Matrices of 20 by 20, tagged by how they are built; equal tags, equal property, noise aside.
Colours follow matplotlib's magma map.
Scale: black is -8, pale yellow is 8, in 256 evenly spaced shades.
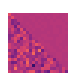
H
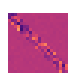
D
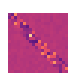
D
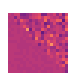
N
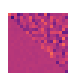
N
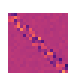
D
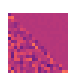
H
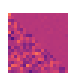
H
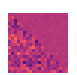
H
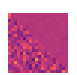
H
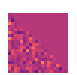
H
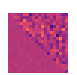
N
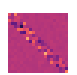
D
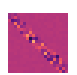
D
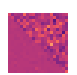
N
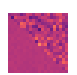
N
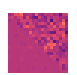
N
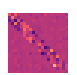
D
